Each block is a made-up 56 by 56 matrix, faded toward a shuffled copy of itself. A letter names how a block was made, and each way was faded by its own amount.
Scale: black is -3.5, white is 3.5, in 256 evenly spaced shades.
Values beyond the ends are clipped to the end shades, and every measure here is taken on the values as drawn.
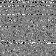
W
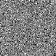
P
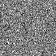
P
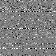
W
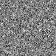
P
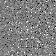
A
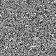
P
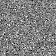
P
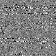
W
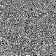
P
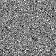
P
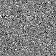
P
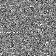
P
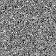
P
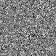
P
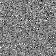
P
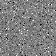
A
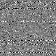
W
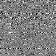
W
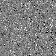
A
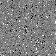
A
